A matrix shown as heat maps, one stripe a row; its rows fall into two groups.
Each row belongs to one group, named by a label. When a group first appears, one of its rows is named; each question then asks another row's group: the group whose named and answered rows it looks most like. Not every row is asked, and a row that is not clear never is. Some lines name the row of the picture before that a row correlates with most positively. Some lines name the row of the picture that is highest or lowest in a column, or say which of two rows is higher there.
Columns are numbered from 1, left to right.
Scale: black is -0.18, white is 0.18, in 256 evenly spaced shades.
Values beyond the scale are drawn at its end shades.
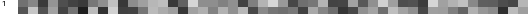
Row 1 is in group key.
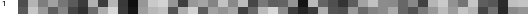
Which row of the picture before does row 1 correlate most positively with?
2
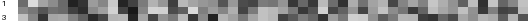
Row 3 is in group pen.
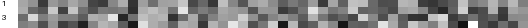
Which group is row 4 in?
key
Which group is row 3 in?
key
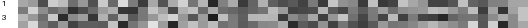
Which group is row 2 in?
key
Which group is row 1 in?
pen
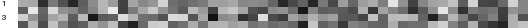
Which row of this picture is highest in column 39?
3
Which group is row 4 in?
key
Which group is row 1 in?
key
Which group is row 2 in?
key
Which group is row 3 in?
pen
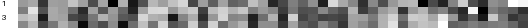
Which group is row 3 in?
key
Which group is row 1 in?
pen
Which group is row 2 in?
key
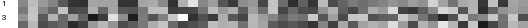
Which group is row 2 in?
key
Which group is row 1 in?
key
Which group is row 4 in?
key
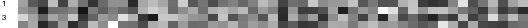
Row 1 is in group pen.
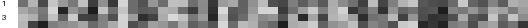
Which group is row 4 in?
pen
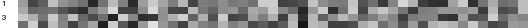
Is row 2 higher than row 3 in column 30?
No
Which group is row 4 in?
key
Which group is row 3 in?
pen
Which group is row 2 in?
key
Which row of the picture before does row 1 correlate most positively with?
4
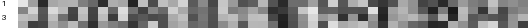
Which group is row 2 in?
pen
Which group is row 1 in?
pen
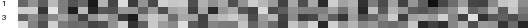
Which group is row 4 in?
pen
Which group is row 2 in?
pen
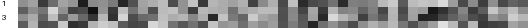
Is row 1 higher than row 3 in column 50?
No
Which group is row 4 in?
key
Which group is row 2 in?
pen
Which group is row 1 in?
key
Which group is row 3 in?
pen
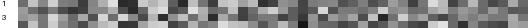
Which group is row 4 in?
key
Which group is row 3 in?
pen
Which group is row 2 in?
key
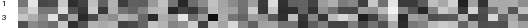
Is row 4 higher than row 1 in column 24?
No
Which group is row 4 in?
key
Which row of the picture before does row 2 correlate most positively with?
4
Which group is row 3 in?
pen
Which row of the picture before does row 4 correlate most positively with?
4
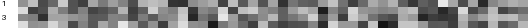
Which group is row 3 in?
pen
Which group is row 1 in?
key
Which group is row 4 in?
pen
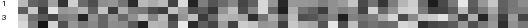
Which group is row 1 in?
pen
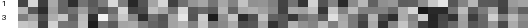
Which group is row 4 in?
pen
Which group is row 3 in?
pen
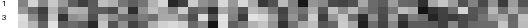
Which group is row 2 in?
pen
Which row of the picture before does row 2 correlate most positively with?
2
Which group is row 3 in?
pen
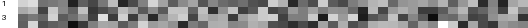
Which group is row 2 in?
pen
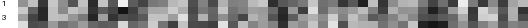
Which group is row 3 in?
pen
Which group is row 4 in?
pen
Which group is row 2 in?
pen
